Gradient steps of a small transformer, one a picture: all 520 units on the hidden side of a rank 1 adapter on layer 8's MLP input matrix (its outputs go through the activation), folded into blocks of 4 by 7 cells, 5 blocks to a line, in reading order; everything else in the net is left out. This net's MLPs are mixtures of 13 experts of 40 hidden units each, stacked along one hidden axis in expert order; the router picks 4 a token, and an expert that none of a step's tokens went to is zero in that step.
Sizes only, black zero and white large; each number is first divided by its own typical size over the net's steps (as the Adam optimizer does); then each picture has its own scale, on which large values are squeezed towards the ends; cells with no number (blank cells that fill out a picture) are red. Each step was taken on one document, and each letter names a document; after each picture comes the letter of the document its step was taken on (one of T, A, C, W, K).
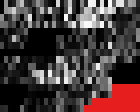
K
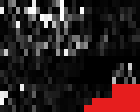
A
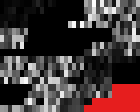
A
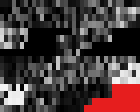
K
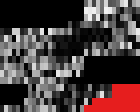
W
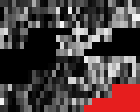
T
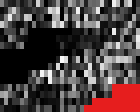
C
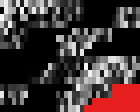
T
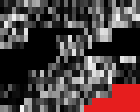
K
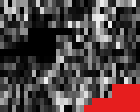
K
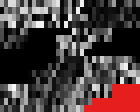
T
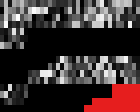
C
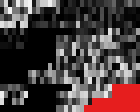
T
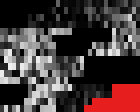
W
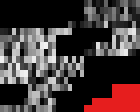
W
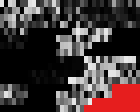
T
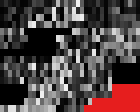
K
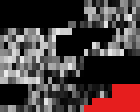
W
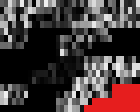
T
